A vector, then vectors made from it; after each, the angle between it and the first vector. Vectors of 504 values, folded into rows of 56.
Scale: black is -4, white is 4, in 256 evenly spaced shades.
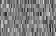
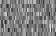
nearly opposite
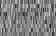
partly aligned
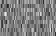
nearly opposite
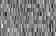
nearly parallel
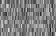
nearly parallel
